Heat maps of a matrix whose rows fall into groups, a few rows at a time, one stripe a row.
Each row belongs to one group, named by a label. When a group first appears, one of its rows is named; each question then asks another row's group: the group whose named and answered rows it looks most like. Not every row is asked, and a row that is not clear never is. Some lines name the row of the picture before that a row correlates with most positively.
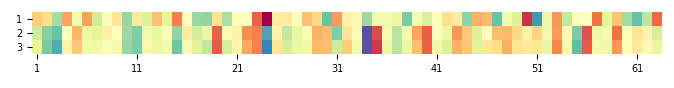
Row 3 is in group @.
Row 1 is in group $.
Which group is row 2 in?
@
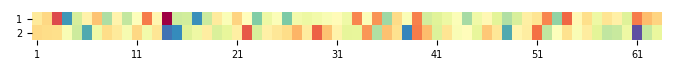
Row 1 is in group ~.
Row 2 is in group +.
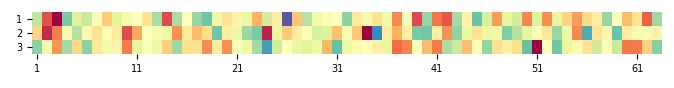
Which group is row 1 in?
~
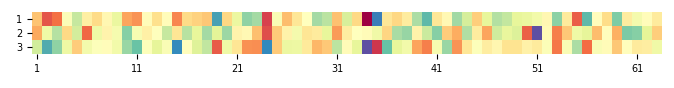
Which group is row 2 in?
$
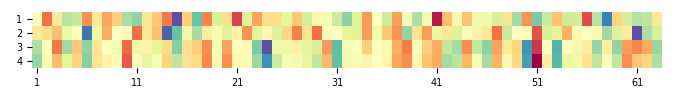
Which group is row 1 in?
~
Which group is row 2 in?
+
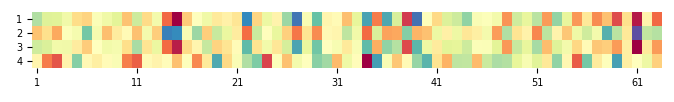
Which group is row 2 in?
+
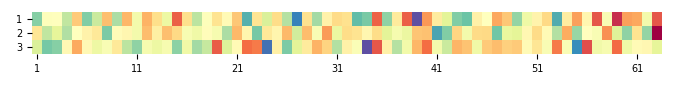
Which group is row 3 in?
@
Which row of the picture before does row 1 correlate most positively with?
1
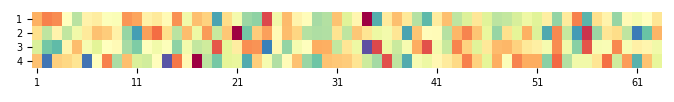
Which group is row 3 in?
@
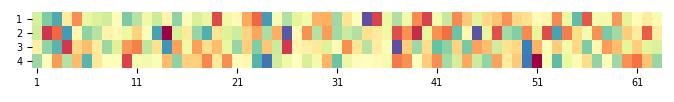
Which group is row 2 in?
~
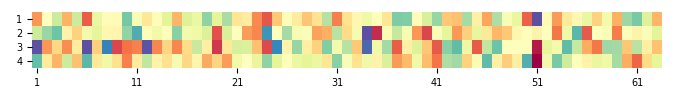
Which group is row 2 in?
@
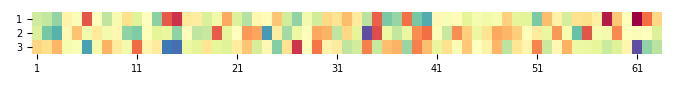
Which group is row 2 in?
@
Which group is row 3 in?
+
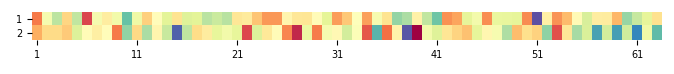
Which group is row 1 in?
$
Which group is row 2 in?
+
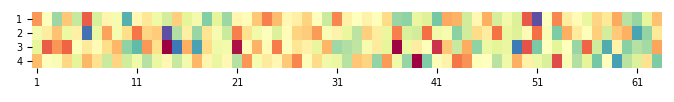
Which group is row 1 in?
$
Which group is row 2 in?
+
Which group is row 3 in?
~
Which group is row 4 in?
+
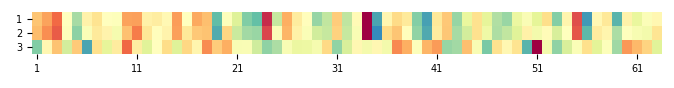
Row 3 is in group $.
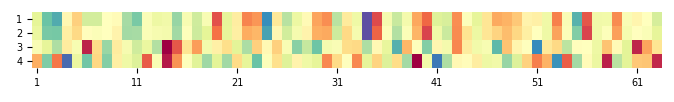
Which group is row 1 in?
@
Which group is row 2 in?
@
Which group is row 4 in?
~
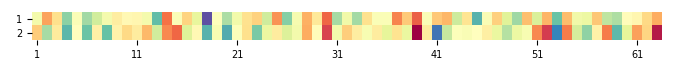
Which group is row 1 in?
~
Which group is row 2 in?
~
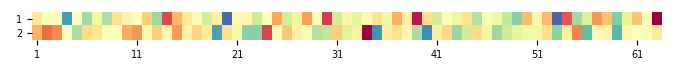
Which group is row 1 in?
~
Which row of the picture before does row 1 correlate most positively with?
2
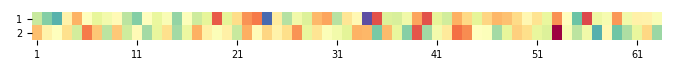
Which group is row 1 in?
@
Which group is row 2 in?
+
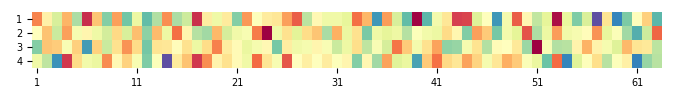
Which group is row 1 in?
+
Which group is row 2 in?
$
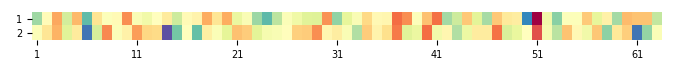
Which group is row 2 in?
+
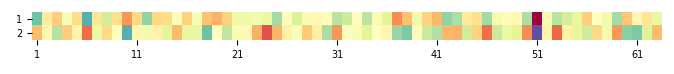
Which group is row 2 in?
$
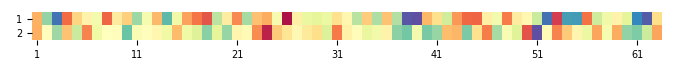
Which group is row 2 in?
$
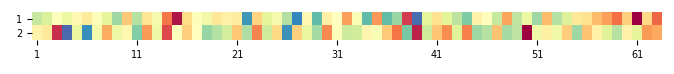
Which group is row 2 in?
~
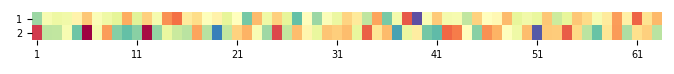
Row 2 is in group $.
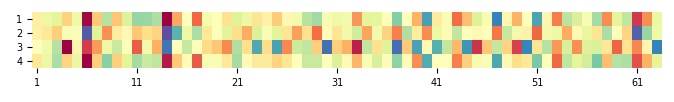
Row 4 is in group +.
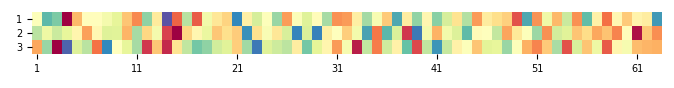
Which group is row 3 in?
~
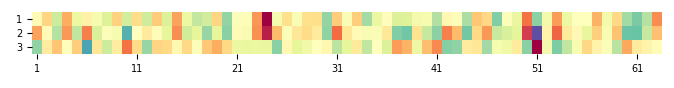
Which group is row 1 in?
$
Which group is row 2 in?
$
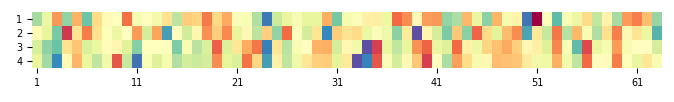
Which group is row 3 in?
@
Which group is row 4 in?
@
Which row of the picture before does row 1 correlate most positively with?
3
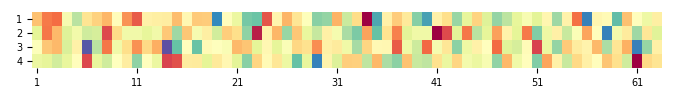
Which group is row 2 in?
~
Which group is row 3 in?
+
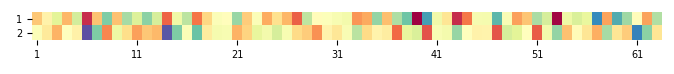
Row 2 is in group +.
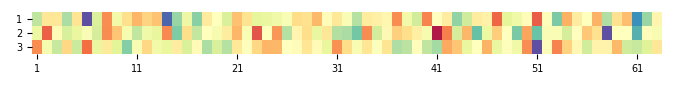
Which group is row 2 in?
~
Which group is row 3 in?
$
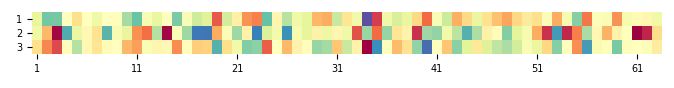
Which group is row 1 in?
@
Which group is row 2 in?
~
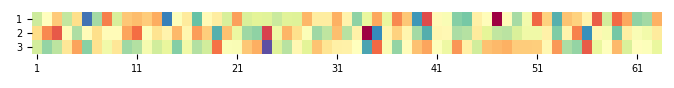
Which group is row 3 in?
@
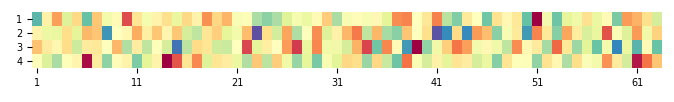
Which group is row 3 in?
+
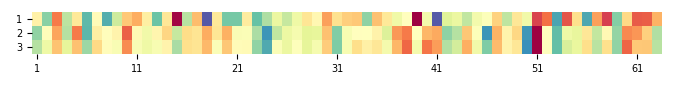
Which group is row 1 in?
~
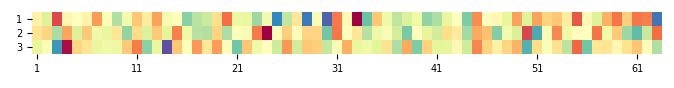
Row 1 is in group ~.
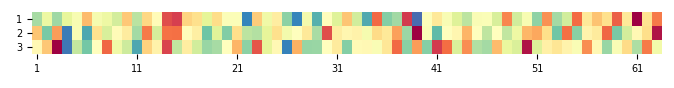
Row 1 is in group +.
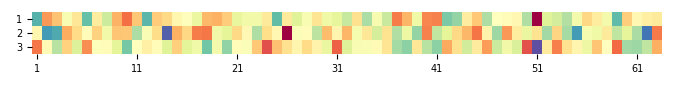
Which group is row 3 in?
$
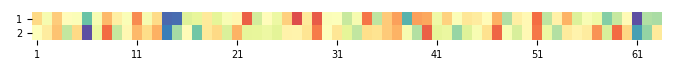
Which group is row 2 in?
+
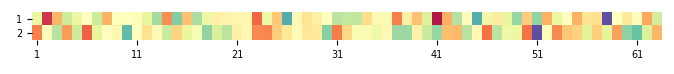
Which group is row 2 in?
$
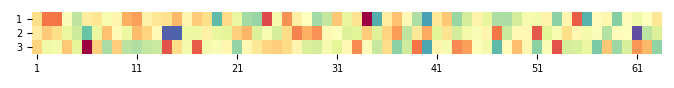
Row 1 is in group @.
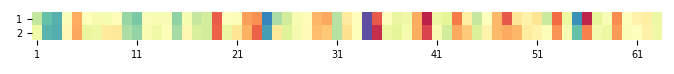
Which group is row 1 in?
@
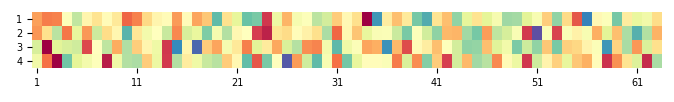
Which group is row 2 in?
$
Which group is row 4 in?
~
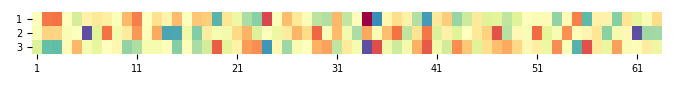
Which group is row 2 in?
+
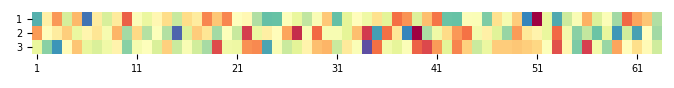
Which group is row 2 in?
+
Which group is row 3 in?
@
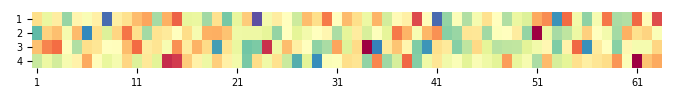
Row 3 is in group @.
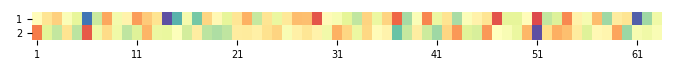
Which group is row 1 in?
+
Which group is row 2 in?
$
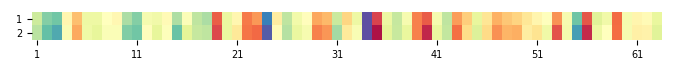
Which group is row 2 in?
@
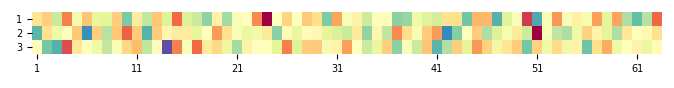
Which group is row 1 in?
$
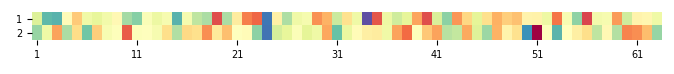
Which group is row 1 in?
@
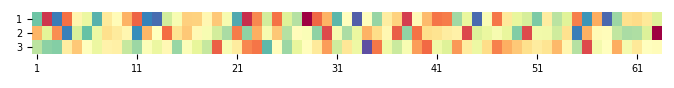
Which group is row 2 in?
~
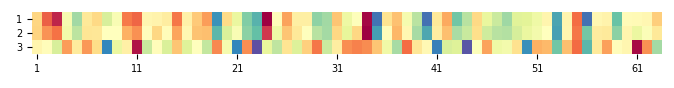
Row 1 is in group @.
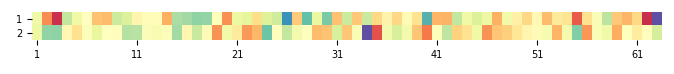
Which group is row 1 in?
~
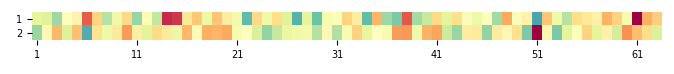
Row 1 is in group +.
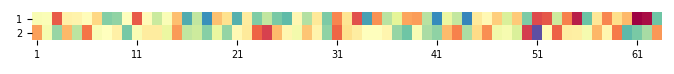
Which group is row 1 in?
~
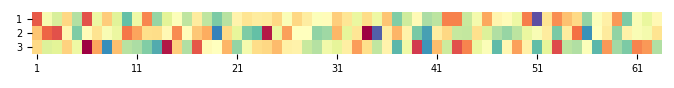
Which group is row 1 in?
$
